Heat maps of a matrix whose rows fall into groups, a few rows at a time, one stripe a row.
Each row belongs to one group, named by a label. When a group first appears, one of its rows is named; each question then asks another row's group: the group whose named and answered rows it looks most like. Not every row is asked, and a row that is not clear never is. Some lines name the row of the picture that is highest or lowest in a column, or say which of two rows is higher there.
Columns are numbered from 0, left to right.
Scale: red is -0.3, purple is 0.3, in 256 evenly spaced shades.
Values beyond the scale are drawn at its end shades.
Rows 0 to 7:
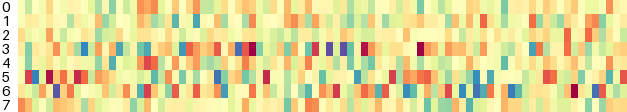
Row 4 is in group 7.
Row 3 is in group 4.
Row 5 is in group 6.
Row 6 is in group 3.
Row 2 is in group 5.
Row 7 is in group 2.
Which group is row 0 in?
7
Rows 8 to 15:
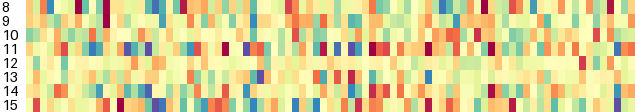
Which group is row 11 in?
4
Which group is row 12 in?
3
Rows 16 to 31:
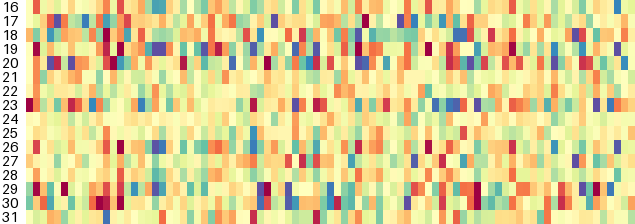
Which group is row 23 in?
2
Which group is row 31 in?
5
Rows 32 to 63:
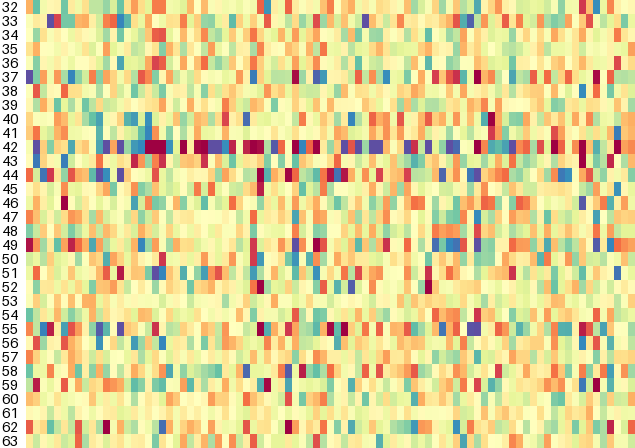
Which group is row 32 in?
3
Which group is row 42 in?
7
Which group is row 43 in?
3
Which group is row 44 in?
3
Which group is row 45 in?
4
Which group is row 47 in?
2
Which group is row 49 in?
2
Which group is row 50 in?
5
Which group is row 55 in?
3
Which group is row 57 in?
2
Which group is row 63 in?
5
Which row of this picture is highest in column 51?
37
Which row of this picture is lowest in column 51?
49
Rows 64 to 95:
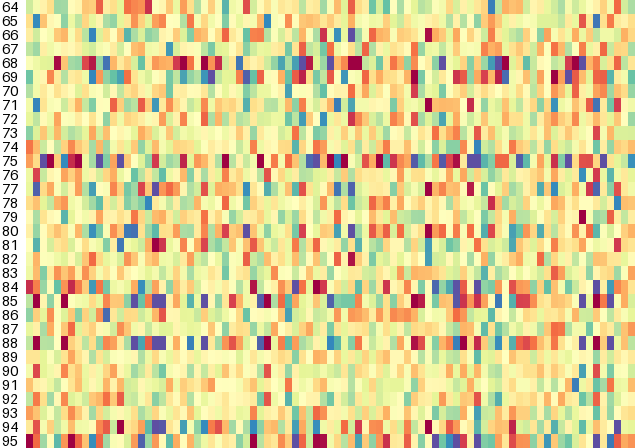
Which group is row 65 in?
3
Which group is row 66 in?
4
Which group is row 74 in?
2
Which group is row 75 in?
3
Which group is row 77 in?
4
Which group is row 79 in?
3
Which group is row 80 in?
4
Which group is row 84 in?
2
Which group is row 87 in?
6
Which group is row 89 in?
2
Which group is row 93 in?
2
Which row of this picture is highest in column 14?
80
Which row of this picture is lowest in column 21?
68
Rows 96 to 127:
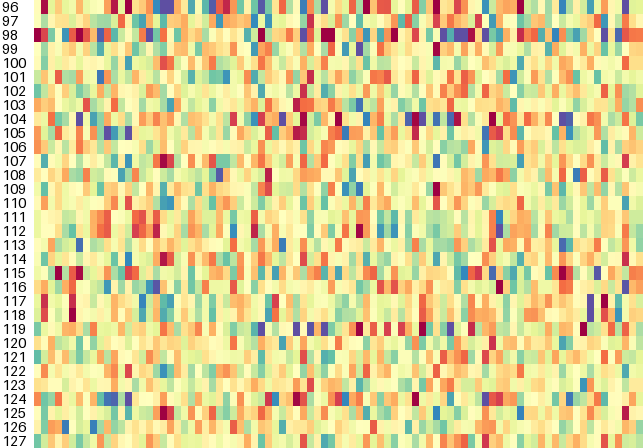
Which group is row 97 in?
4
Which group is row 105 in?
3
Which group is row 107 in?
7
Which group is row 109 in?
4
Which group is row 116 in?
4
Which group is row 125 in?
7
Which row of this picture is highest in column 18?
96
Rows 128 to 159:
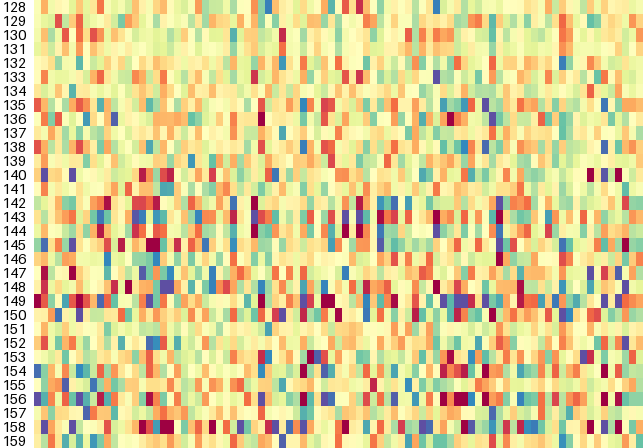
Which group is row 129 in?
6
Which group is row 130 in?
6
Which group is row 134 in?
3
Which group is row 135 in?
2
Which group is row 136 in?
5
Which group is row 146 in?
4
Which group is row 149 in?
2
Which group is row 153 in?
5
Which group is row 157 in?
5
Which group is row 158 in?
3
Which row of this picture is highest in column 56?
158
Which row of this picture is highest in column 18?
148
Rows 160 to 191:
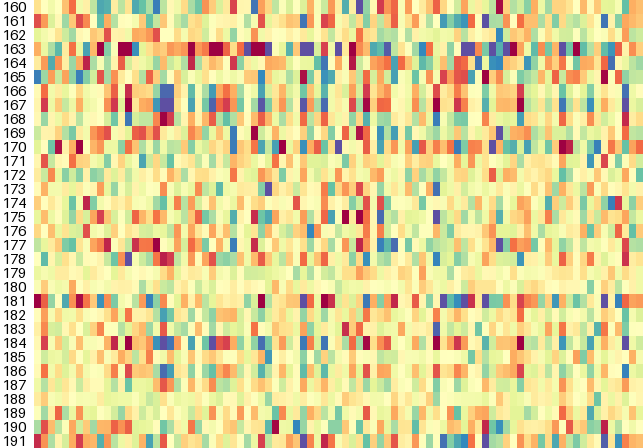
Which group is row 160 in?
4
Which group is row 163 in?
5
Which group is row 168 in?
7
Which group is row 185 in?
5
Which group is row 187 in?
7
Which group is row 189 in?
6
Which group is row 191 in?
2
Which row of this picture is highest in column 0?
165
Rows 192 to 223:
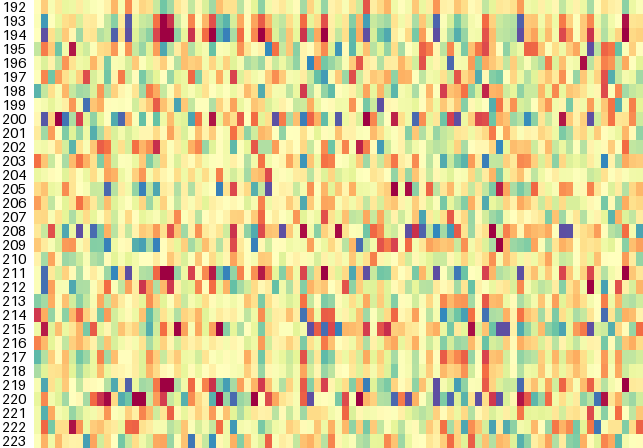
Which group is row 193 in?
7
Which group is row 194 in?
7
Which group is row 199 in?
5
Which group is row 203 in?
2
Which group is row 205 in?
4
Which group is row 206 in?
2
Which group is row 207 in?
5
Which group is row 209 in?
4
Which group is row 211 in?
7
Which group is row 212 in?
3
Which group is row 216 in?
2
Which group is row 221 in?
3
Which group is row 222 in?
6
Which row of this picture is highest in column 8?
208
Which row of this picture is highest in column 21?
220
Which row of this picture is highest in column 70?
200
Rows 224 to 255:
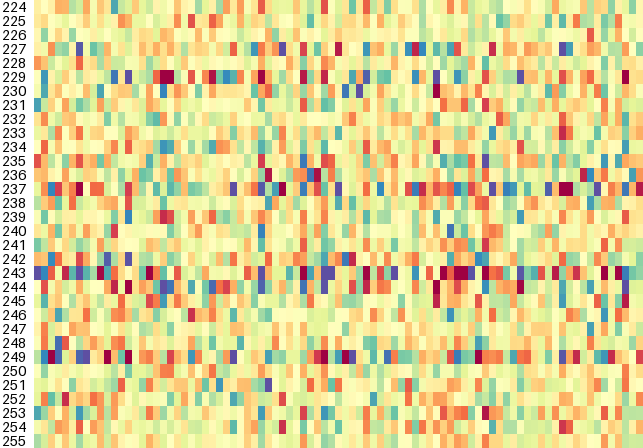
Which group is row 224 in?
5
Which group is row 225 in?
5
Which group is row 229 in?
7
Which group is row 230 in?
4
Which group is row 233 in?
6
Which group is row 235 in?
2
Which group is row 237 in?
6
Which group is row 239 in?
7
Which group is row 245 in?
4
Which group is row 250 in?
7
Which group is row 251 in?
4
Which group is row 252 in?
6
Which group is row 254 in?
6
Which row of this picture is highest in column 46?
230
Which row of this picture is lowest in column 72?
243
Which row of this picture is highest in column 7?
249
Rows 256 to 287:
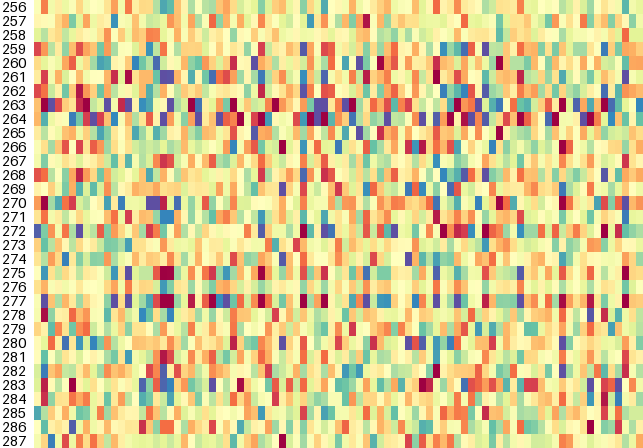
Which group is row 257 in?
5
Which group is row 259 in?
2
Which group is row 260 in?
4
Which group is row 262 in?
2
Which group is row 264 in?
5
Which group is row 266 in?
6
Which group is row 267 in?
7
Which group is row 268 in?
2
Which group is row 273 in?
3
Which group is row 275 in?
7
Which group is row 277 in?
7
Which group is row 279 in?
3
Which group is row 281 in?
7
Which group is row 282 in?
4
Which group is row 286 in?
3
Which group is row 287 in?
6
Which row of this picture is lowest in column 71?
283
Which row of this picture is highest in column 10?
263
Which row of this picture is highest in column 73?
264
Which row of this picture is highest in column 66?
263
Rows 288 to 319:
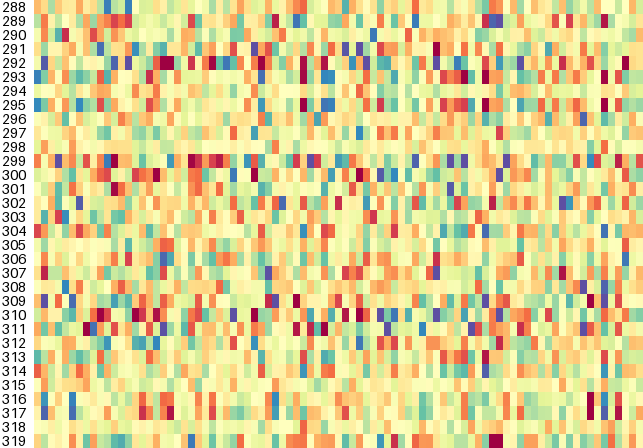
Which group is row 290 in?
6
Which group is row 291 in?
4
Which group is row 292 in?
7
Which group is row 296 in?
5
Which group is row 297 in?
4
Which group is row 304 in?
2
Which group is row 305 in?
7
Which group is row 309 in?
3
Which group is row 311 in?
5
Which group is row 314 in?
2
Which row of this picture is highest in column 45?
292
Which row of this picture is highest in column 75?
302
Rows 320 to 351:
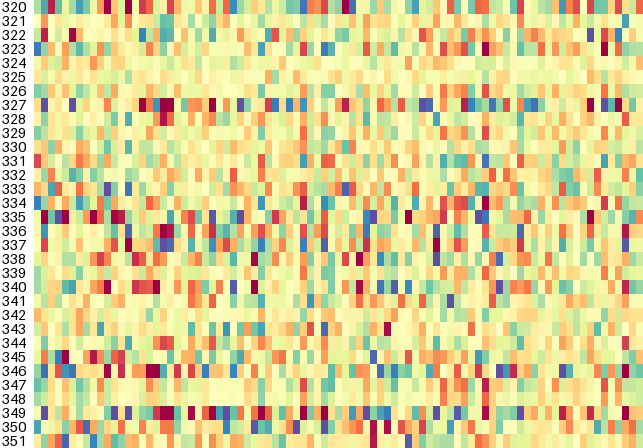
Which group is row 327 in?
3
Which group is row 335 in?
6
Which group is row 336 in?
7
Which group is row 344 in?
7
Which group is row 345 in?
6
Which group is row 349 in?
7
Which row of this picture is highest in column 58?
331
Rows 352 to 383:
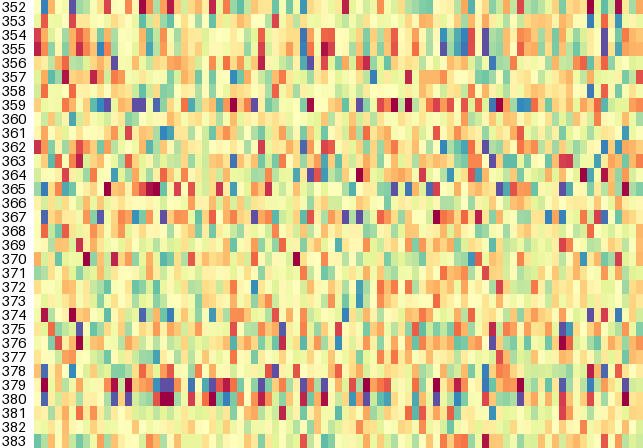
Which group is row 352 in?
3
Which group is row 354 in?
2
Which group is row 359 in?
4
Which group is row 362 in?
2
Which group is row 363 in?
6
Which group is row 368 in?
6
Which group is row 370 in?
5
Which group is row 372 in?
4
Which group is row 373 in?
4
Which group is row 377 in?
4
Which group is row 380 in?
7
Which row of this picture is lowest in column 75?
376
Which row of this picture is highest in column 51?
365
